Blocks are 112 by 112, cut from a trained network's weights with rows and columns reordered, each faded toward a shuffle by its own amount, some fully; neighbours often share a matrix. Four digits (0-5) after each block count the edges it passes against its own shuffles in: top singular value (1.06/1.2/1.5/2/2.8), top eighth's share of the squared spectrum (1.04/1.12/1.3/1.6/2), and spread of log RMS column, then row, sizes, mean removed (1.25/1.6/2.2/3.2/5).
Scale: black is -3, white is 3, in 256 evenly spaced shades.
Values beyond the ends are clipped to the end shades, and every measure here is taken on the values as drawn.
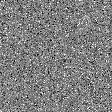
0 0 0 0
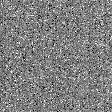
1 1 0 0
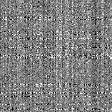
4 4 1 4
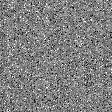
1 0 0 0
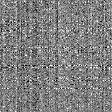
4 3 0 3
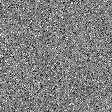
0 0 0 0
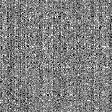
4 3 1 3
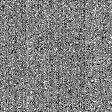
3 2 0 2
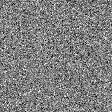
2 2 0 0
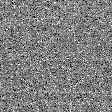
1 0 0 0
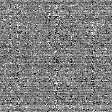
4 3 3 1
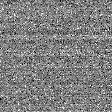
3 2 2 0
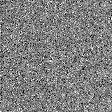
1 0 0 0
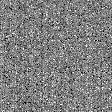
2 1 0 1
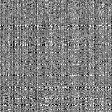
4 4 1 4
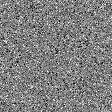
0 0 0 0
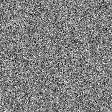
0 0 0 0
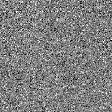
3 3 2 1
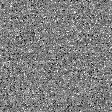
1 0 0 0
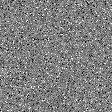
0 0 0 0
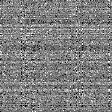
4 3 3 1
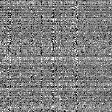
4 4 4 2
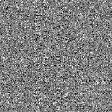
3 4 2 2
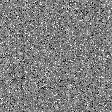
1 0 0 0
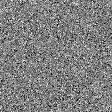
2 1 0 0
